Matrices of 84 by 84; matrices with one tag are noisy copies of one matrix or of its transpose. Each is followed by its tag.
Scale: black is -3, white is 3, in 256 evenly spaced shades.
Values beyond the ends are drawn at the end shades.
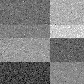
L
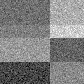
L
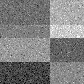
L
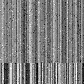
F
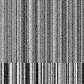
F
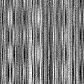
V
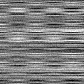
V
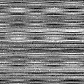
V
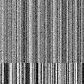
F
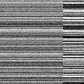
F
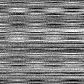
V
